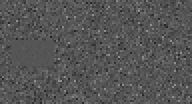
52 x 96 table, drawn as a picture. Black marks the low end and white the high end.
Seam: none. Calmest part: middle left. Odd rows or columns: none. Odd patch: calmer, in the middle left. Slope: none. Histogram: heavy tails on both sides. Mirror symmetry: none. Grain: fine.
